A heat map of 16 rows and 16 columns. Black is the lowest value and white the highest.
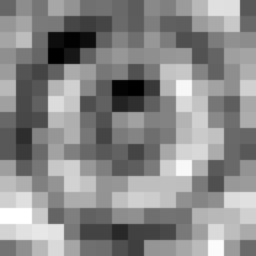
Histogram: bell-shaped. Rings: centred on the centre. Ninth with the highest average: bottom left.
